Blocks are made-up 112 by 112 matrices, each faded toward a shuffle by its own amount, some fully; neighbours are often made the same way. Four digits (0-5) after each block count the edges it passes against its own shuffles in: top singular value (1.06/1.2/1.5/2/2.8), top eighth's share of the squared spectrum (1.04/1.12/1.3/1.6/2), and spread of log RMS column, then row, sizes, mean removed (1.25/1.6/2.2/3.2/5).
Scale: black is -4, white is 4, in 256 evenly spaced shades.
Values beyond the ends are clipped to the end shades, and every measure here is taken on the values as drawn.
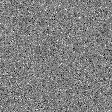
0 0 0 0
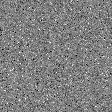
0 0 0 0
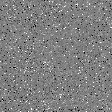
3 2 1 1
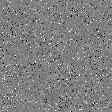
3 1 0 0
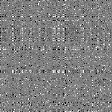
5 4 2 3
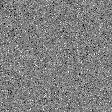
0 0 0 0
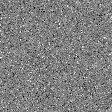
0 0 0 0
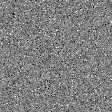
0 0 0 0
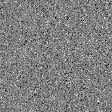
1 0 1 0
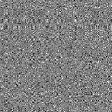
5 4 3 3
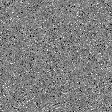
2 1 0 0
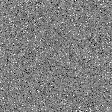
0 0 0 0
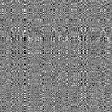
5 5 4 4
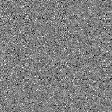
4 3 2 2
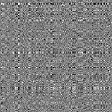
5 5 3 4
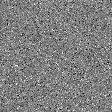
1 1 0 0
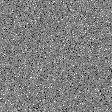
2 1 0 0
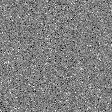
0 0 1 0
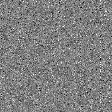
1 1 2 0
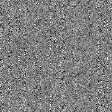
1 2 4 0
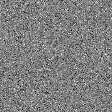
0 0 1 0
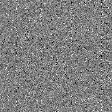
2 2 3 0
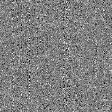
1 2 3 0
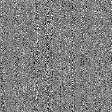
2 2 4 0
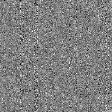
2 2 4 0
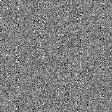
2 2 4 0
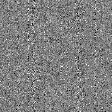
1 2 3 0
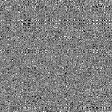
4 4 2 3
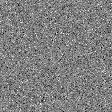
2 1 0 0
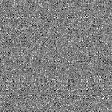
4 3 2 3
